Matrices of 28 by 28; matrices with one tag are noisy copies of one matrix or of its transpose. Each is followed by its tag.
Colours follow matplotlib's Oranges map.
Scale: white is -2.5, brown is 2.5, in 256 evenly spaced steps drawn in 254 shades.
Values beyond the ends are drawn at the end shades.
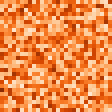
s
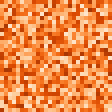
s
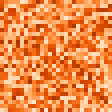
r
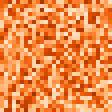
r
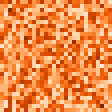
r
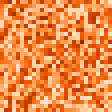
r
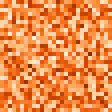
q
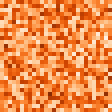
q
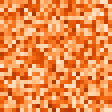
s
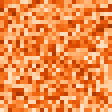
r
